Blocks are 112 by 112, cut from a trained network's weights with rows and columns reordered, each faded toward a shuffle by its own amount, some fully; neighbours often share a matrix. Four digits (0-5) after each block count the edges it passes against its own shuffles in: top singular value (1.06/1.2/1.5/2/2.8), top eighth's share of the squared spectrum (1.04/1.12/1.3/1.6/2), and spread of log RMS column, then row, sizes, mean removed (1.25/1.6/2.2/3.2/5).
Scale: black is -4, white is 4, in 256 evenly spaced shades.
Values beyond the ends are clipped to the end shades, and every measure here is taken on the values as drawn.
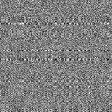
5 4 2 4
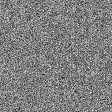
1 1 0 0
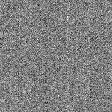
3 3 1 1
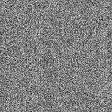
3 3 1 1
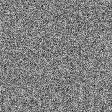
2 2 0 0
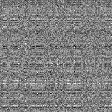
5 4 2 3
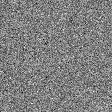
0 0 0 0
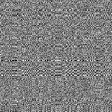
5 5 2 4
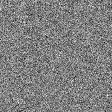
3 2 0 0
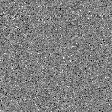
3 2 0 1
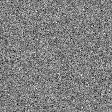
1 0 0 0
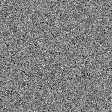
0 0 0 0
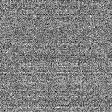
4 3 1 2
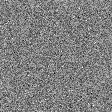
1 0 0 0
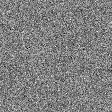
0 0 0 0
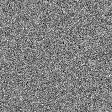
0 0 0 0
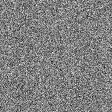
2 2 0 0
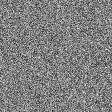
0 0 0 0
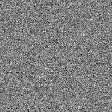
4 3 0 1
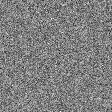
1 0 0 0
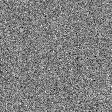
1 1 0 0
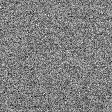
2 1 0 0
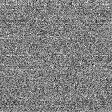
3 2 0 1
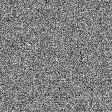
1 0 0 0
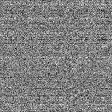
4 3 1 2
